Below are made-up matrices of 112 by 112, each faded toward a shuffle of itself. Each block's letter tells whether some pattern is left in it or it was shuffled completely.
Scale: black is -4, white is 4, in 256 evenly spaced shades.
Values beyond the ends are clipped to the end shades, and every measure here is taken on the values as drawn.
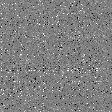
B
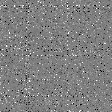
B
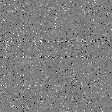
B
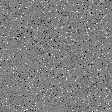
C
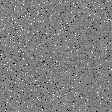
C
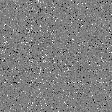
B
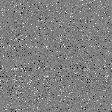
B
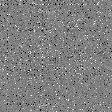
B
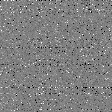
B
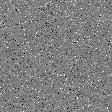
C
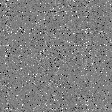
B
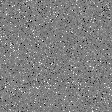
C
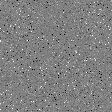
C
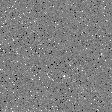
C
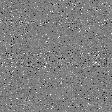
B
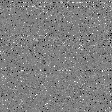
B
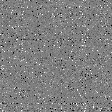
B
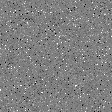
C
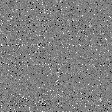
B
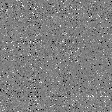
B
